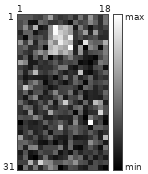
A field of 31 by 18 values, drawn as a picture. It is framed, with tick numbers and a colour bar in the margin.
Histogram: skewed, a long tail of high values. Odd patch: higher, in the top middle. Average level on the scale: 30%. Mirror symmetry: none. Stripes: none.
